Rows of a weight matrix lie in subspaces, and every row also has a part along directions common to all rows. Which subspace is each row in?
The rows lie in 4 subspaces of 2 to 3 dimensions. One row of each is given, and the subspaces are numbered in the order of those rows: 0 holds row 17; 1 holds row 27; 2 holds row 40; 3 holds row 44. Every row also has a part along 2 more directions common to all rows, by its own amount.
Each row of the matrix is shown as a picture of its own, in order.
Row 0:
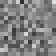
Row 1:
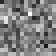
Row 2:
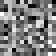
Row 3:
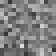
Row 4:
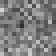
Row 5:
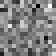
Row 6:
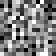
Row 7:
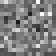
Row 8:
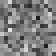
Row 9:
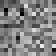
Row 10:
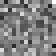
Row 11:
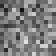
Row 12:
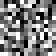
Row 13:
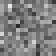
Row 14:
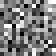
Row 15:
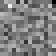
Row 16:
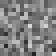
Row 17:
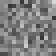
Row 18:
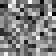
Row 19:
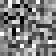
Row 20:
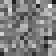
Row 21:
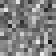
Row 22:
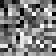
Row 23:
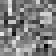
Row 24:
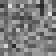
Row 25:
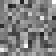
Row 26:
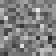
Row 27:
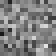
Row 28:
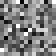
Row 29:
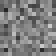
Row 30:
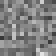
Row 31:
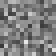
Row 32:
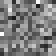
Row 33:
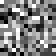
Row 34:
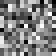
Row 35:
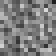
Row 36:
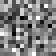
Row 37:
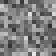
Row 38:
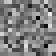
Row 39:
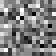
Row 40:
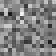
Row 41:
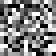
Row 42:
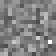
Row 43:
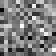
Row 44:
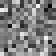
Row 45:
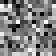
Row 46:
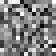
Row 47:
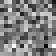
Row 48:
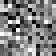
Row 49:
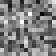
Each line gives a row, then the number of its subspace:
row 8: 1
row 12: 0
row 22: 2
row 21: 3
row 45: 0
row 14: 3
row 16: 1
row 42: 1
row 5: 3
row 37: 0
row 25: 0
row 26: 1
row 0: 0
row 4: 3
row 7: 0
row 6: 3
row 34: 2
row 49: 0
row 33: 0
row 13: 0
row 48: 0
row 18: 2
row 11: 2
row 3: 1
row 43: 3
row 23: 1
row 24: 2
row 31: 1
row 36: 1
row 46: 2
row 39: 2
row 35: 1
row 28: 0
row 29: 2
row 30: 3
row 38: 1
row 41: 1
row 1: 0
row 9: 2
